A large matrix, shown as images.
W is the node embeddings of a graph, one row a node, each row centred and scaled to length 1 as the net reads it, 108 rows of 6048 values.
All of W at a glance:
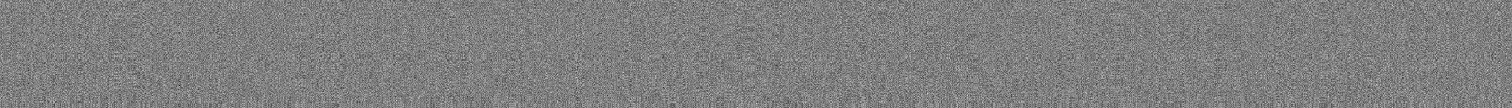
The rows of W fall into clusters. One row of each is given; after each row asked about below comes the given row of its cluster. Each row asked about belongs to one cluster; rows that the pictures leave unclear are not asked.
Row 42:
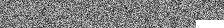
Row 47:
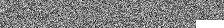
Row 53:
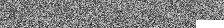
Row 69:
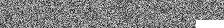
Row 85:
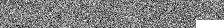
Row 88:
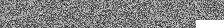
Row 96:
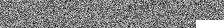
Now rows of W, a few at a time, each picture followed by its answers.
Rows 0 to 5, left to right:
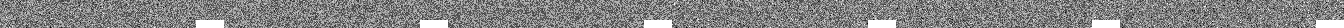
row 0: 88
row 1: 96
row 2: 69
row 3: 69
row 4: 53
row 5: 69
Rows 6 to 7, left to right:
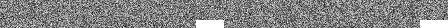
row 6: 47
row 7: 53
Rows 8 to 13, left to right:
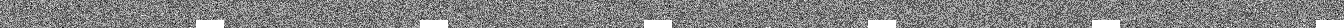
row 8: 53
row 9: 42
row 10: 47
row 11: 69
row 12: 85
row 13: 88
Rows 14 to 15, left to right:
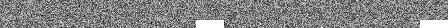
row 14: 88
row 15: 69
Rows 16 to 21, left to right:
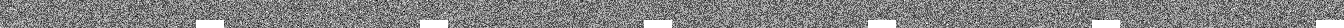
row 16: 96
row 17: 96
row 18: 88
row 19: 85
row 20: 47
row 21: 85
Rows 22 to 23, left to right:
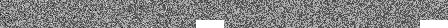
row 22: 96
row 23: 85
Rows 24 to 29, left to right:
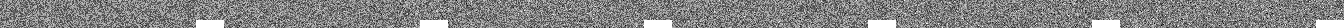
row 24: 53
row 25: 42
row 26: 47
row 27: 96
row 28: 47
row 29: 47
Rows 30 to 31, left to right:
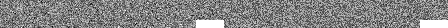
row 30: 42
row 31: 47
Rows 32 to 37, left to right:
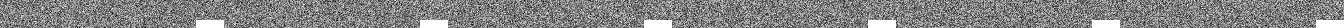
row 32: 85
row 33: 85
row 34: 53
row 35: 53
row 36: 47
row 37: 53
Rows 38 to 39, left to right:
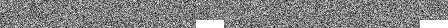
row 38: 47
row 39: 88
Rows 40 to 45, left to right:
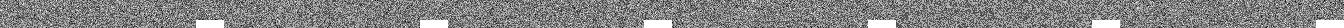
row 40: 47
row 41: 85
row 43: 47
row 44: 69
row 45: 42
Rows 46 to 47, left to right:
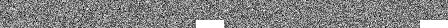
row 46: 96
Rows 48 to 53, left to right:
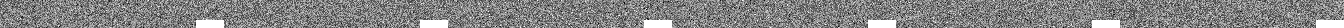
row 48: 85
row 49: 47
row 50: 42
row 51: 96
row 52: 88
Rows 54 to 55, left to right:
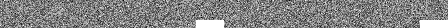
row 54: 42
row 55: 88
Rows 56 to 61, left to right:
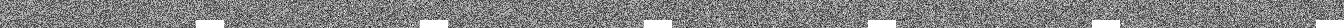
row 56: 88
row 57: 42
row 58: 42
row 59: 53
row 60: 53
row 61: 47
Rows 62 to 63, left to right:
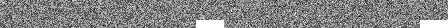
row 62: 69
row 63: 96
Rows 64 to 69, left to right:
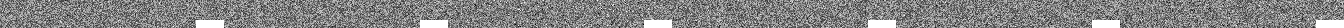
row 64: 88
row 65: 53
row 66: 69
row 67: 53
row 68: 53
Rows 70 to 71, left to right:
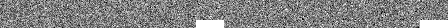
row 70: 53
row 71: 42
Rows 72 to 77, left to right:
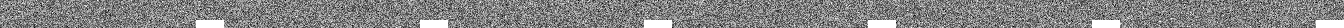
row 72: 88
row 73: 96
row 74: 53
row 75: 88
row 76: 47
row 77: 88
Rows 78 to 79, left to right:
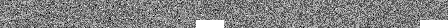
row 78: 88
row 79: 85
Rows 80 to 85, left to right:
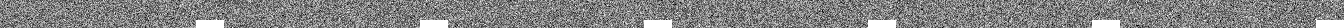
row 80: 42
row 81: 85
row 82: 88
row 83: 53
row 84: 85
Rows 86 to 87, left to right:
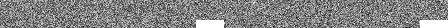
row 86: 96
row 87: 88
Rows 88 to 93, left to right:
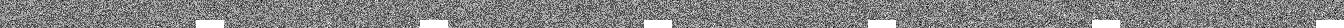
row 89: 85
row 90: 96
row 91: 47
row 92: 53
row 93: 85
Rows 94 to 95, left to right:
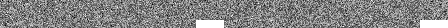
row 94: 96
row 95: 53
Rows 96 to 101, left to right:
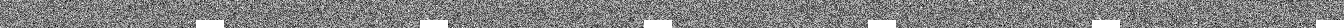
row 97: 69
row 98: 69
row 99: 96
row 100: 69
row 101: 53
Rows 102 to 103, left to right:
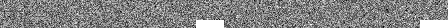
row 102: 53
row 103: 69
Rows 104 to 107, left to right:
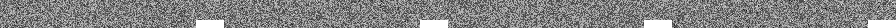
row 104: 85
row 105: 69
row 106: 85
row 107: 69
